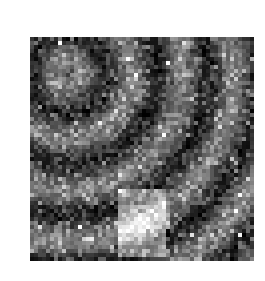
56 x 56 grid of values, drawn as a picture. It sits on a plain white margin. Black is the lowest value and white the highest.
The bottom middle is the ninth with the highest average. Concentric rings centre on the top left. Neither half mirrors the other. In the bottom middle lies a patch that is higher than the rest.
